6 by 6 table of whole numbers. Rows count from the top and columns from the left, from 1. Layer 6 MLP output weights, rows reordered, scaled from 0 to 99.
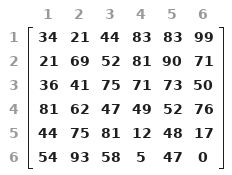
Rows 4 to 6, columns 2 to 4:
62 47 49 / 75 81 12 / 93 58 5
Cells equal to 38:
0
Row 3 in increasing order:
36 41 50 71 73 75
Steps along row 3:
up up down up down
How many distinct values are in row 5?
6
